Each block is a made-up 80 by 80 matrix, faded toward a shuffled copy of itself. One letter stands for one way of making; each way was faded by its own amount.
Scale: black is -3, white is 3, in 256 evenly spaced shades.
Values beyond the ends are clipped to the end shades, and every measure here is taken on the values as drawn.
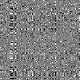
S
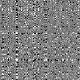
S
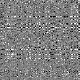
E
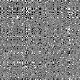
S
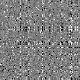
S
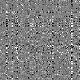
S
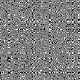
S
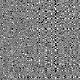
S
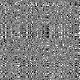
S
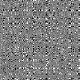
S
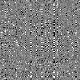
S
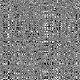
S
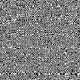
E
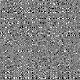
E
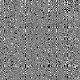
S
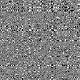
E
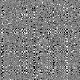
S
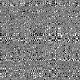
E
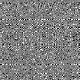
E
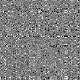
E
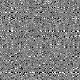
E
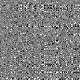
E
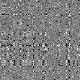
S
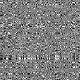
E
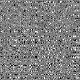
E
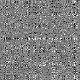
S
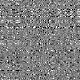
E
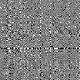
S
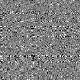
E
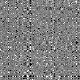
S
